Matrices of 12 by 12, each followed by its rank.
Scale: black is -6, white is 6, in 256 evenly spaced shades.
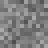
full rank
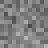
full rank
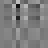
one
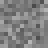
full rank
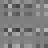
one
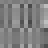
one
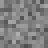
full rank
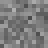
full rank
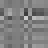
one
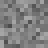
full rank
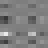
one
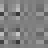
one
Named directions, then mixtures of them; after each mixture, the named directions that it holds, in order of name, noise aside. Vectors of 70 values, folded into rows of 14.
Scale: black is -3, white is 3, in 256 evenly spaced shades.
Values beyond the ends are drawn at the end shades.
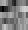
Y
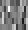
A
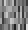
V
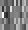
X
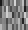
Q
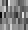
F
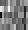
A, F, Y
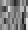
A, V, Y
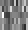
A, X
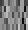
A, Q, V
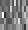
Q, X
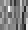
A, V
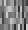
V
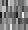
F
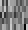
F, V, X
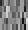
A, Q, V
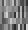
V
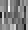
A, F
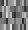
F, Q, V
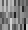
F, V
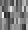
A, X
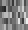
Q, Y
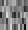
F, Q, V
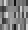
V, Y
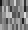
Q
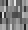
F, Q, X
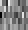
F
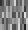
Q, V, X
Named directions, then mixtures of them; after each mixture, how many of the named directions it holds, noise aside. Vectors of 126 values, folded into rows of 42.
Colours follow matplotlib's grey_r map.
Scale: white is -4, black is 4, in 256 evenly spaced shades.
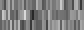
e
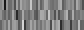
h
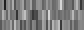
two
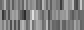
one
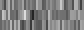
one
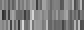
two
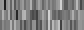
two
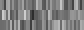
one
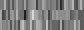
one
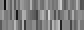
two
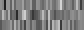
two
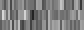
one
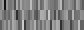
one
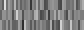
one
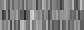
one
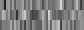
two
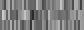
one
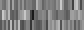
one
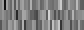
two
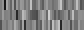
two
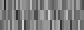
one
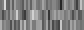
two
